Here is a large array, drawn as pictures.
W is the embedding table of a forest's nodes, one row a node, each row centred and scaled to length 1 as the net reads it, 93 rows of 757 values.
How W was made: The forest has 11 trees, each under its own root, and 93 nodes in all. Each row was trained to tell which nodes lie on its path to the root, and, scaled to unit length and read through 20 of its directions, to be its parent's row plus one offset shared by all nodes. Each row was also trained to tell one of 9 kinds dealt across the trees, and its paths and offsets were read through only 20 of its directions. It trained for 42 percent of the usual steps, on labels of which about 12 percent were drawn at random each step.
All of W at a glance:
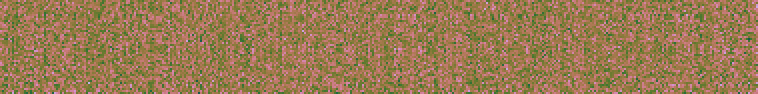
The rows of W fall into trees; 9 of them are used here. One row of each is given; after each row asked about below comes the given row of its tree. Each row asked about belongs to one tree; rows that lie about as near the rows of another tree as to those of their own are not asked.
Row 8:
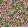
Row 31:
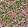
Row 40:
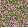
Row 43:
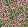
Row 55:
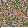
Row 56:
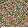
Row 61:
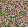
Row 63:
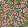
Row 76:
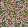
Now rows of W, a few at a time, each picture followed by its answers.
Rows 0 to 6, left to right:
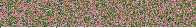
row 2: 63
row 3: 31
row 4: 40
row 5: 76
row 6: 8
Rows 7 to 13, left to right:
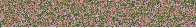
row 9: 8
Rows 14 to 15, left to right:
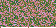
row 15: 31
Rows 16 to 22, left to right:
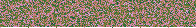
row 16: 40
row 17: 63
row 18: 56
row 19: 31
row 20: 63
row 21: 56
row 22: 31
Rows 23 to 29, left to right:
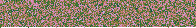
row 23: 63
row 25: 8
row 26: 40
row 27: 31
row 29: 8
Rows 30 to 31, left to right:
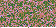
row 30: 8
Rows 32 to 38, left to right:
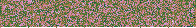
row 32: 61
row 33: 63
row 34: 56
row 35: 56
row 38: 63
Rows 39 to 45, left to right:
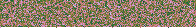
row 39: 56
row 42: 8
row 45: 63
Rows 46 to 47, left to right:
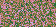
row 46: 8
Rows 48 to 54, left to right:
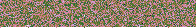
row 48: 31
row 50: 31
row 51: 31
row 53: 8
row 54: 63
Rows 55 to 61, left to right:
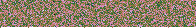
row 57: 31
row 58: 56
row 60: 31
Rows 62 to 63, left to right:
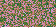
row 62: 31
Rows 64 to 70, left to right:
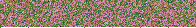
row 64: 63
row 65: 56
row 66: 8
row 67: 61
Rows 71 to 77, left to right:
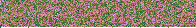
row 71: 63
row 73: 31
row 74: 8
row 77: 56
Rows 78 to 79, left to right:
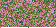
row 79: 63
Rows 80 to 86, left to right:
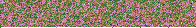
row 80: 63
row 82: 56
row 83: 8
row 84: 56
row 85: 56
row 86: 56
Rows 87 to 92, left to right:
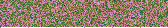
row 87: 55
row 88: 61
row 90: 8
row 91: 61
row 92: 76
